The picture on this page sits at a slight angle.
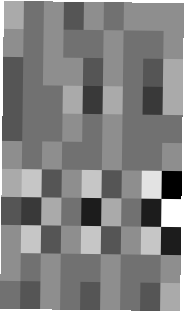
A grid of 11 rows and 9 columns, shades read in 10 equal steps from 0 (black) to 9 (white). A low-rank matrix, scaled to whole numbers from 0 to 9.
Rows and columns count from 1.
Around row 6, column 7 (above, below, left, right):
4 5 5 4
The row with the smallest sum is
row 8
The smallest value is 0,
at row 7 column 9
